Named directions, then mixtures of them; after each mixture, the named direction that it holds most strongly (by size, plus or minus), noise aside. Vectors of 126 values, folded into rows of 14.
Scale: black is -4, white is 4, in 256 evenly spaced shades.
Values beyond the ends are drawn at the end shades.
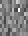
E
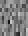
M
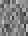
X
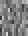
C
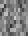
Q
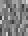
C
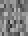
Q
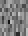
M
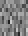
M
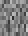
X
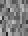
C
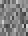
X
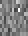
E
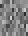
X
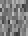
M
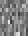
M
